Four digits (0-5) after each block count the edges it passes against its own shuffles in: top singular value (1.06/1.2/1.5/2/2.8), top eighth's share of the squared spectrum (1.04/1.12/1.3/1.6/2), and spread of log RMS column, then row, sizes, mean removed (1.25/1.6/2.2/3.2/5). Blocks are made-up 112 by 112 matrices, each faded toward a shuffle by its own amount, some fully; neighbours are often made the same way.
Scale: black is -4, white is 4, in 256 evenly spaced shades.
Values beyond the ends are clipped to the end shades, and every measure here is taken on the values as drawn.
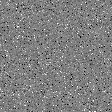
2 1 0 0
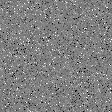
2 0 0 0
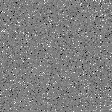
3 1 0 0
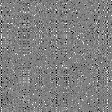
5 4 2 2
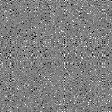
5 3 2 2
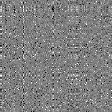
5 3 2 2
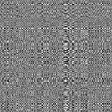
5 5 4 4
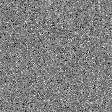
2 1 0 0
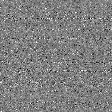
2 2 0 3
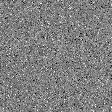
0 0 0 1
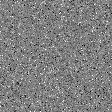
0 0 0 0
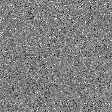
0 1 0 2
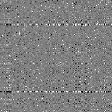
5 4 2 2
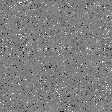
3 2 0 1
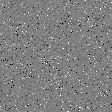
0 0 0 0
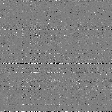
4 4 2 3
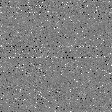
2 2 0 2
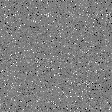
1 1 0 1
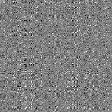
5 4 3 3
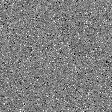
2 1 0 0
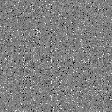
4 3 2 1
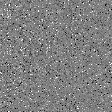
3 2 1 0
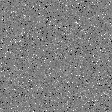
2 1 0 0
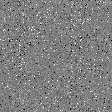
3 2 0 0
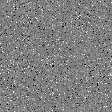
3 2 0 0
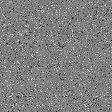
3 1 0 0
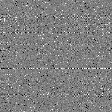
4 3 1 2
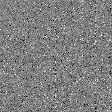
1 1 2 0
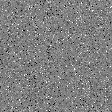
3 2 1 0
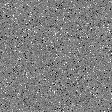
0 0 0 0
